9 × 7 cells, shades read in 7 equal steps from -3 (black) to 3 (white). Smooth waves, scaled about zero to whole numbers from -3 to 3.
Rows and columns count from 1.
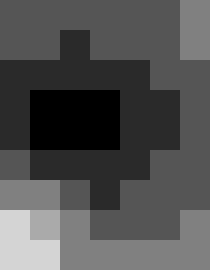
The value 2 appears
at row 8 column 1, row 9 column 1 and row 9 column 2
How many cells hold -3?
6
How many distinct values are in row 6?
2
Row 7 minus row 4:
2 3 2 1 1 1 0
